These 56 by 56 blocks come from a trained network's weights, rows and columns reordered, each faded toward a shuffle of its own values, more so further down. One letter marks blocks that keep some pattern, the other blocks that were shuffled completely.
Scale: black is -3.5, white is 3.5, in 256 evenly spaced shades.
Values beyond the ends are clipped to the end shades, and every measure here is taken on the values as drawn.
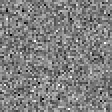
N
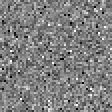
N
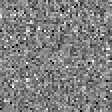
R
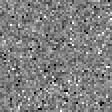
N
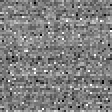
R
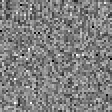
R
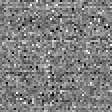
R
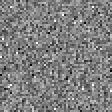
N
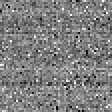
R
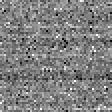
R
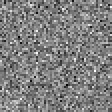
R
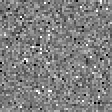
N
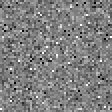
N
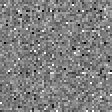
R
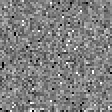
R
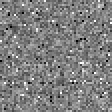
R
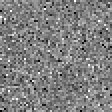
N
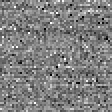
R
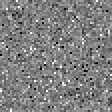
N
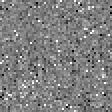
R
